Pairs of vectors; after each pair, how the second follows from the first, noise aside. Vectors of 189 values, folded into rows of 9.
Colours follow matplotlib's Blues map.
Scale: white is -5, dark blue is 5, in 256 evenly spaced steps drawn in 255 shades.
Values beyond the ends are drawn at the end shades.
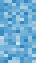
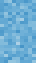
shrunk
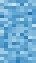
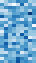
scaled up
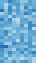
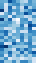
scaled up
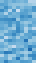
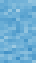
shrunk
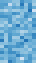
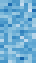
negated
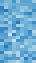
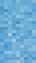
shrunk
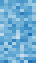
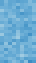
shrunk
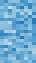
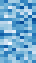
scaled up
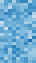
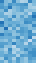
negated
